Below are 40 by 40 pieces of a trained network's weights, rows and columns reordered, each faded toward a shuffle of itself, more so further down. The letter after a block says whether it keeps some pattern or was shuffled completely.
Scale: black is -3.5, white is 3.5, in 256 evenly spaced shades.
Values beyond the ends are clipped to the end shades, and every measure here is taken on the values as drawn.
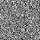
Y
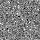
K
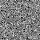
K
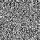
Y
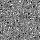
K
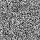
K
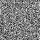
K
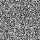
K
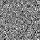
Y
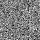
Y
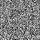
Y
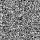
Y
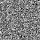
K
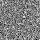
K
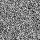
K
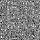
Y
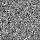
K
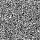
K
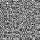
Y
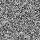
K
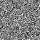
K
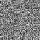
Y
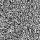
Y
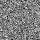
K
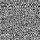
Y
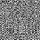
Y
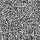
K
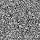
K
